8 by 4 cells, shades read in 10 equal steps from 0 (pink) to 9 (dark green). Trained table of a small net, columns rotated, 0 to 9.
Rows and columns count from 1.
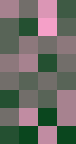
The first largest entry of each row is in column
4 2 1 3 2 1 3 2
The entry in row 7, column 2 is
2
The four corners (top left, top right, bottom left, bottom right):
3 7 8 9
